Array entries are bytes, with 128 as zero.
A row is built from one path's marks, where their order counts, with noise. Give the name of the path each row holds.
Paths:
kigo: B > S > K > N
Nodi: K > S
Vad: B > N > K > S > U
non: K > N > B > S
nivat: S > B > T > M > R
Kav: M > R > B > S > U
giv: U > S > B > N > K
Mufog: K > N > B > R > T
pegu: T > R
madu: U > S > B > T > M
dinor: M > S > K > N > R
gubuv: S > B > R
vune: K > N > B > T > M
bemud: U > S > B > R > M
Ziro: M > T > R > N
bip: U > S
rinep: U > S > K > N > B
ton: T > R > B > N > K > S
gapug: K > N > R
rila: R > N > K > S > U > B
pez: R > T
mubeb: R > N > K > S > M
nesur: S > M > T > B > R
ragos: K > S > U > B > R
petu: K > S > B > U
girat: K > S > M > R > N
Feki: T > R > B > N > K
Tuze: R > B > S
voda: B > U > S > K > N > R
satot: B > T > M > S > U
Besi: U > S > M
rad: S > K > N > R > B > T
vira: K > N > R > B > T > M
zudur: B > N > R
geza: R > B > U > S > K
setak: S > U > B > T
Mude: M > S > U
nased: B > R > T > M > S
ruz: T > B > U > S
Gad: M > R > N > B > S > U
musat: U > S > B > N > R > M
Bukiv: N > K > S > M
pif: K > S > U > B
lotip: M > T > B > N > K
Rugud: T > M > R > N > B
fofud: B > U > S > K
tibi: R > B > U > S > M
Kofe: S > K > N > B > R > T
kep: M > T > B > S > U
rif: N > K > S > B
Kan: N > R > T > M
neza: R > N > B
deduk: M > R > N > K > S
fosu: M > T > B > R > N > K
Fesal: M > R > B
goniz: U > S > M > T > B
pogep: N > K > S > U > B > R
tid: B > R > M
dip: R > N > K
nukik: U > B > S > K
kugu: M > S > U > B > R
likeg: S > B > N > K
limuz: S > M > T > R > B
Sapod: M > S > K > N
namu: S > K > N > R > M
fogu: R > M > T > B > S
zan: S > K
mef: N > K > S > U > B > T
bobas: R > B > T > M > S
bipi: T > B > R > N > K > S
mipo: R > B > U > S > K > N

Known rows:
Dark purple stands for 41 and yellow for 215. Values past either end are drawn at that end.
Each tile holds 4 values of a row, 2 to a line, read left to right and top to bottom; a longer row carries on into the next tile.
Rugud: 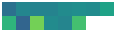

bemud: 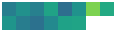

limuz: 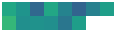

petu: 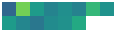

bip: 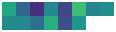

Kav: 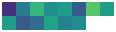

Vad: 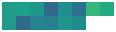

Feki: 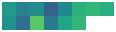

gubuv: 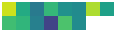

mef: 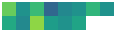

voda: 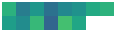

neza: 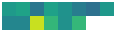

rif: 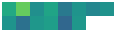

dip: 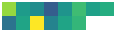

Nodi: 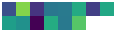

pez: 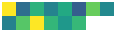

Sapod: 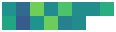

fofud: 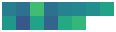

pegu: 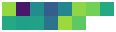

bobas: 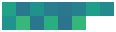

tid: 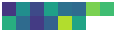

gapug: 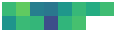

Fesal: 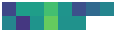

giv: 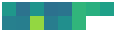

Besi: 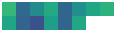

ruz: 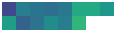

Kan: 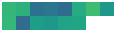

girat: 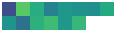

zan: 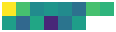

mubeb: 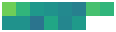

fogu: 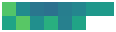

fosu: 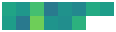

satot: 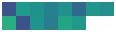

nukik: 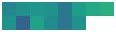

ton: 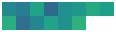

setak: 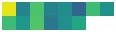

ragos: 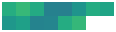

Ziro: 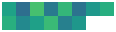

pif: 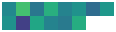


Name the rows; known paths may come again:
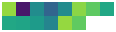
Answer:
pegu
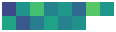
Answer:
Gad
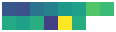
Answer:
zudur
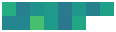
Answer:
rinep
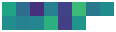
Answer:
bip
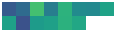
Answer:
kigo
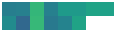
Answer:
lotip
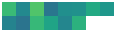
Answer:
geza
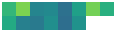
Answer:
Bukiv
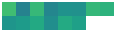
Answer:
dinor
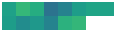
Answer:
ragos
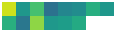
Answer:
mef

